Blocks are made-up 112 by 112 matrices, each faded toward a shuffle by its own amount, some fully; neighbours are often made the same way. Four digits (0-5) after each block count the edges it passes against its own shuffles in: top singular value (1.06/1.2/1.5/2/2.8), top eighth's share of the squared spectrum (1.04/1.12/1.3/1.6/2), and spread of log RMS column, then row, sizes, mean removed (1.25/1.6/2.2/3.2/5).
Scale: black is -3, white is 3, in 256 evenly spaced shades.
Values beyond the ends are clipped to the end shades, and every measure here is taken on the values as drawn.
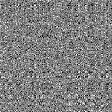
4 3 2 2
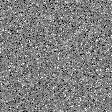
0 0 0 0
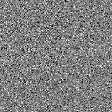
4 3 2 2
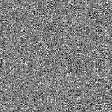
4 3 2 2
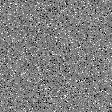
3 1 0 0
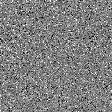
3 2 0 0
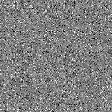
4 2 1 1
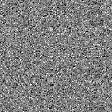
4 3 1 2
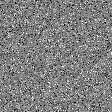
2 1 0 0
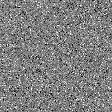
3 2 0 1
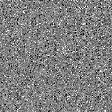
4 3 1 1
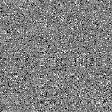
4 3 1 1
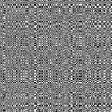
5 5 4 4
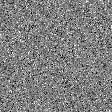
2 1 0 0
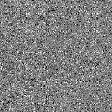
4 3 2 1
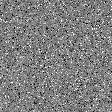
0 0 0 0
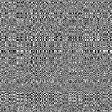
5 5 4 4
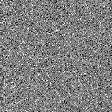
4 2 1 1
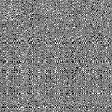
5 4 3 3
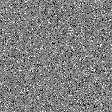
3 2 0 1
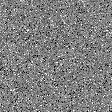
0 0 0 0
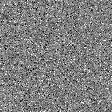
3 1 0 0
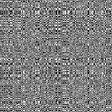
5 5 4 4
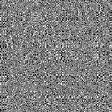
5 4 3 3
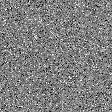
2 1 0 0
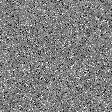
1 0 0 0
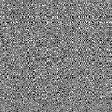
5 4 3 3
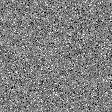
2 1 0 0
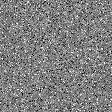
1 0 0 0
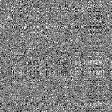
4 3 2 2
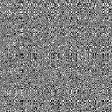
5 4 3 3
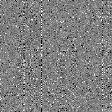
4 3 3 1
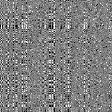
5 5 4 3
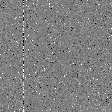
4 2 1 0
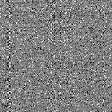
4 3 2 1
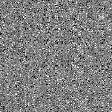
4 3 2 1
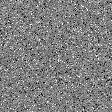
2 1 0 0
